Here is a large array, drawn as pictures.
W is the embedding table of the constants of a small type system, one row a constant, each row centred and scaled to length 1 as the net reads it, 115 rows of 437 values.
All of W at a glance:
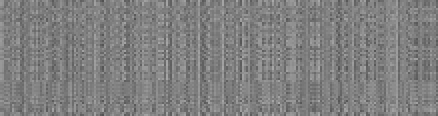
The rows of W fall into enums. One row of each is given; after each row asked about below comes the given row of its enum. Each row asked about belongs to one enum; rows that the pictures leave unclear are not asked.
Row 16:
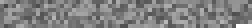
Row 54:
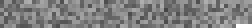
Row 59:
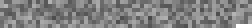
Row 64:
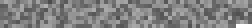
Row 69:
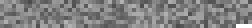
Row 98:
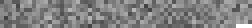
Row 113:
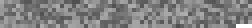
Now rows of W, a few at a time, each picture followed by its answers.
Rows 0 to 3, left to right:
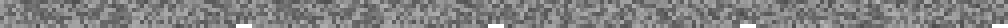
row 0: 113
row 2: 64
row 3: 69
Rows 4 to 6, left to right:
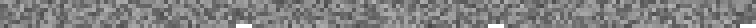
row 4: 64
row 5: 69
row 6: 16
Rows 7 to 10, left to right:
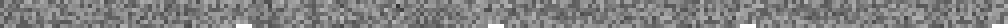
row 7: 54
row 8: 98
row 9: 59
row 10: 59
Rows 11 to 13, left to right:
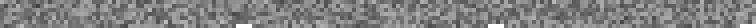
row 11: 16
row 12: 69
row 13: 59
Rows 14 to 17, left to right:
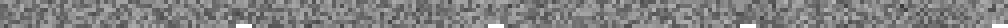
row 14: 64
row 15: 54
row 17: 98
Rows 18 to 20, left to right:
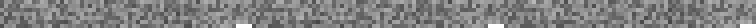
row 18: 54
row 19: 54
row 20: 54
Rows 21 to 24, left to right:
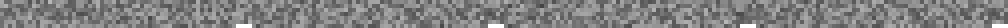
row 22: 64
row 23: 16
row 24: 64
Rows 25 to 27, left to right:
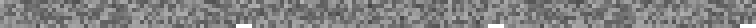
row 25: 113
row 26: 59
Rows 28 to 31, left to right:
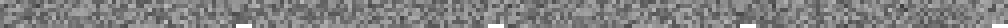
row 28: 16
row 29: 59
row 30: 16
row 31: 98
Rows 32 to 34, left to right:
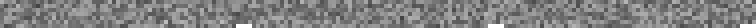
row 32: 16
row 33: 59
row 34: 69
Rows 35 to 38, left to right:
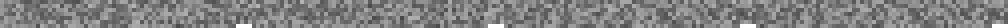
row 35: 113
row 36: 59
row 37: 64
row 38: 64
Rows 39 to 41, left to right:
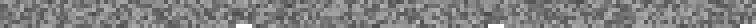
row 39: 64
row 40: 16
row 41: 113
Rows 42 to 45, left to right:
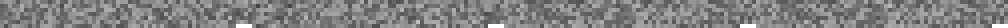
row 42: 64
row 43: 16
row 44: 113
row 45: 113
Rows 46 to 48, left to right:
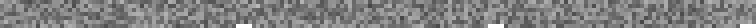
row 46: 69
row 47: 59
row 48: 54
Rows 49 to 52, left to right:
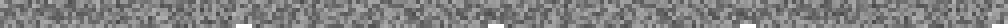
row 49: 59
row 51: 64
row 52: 59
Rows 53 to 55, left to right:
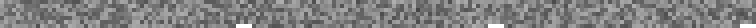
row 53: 113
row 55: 64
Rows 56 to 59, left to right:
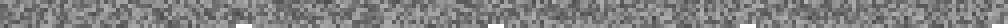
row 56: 64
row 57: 113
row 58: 59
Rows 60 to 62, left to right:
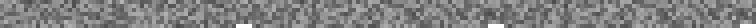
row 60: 69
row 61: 64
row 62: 64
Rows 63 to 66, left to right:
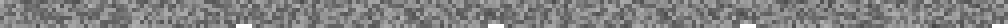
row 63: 113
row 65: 64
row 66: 69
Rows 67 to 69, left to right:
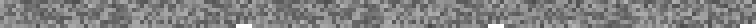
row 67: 113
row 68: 113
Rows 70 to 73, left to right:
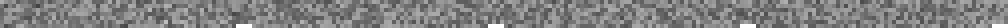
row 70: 16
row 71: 113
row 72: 64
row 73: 54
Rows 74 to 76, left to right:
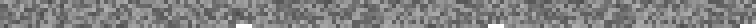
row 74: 64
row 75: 113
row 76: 113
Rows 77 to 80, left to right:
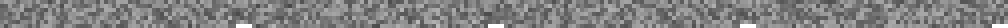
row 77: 64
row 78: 16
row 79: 64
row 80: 113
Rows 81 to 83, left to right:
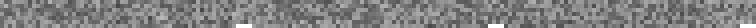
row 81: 59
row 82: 113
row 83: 54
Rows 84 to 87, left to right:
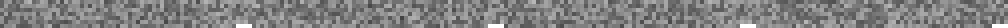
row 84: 54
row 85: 59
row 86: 54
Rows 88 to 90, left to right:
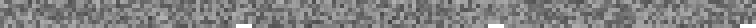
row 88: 59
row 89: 54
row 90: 113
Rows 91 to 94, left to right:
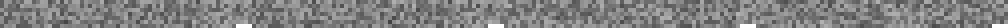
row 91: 54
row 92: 54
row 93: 59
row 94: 69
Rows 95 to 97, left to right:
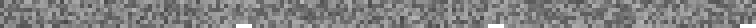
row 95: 54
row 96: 59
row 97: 113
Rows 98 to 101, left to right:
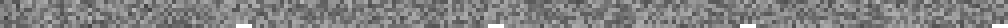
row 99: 59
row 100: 113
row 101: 69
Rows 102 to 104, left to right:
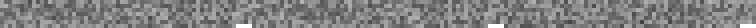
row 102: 59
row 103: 59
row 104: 54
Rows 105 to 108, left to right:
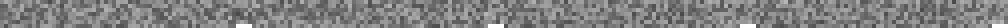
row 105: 64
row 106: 59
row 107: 54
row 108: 54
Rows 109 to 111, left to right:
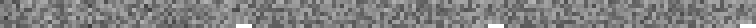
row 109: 98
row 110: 54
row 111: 54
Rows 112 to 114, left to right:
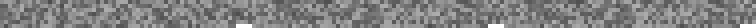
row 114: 113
